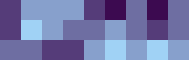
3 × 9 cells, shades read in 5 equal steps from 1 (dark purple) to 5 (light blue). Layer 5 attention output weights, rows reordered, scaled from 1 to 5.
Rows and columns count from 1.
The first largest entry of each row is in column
2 2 6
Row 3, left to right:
3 3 2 2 4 5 4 5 4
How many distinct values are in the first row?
4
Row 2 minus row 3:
-1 2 2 1 -1 -1 -1 -3 -1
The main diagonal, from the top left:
2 5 2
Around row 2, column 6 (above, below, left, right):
1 5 3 3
